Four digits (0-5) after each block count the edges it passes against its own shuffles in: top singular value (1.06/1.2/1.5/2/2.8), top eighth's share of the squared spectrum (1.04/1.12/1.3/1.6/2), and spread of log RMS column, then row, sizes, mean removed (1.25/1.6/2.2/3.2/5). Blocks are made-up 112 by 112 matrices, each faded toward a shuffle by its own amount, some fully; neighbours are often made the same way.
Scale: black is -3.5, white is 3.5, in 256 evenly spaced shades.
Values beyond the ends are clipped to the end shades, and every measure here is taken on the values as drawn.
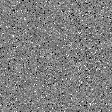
3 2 1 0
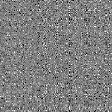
4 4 3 2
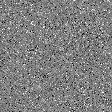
2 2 1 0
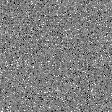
2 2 1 0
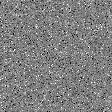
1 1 0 0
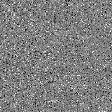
3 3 1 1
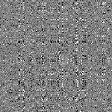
4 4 3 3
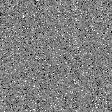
3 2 1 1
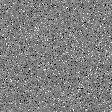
0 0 0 0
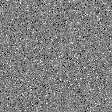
2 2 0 0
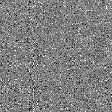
3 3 2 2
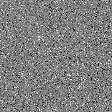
2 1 1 0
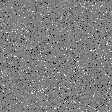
0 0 0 0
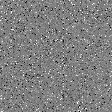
3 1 0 0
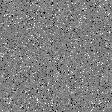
3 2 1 0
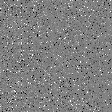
3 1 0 0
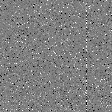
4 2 1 0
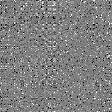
4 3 2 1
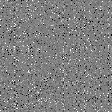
4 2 2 1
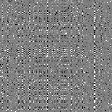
5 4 3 3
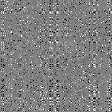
5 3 3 2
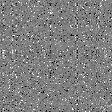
4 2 2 1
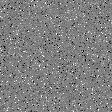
2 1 0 0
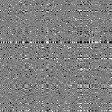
5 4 3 3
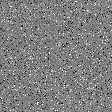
0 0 0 0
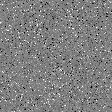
0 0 0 0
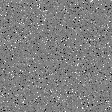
0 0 0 0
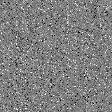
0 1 1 0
